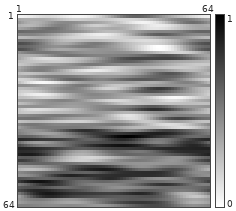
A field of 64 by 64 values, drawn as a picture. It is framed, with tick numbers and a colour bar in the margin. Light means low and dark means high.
The grain runs across in streaks. The ninth with the lowest average is the top middle. A horizontal seam about 60% of the way down splits the table, and the bottom part is higher.
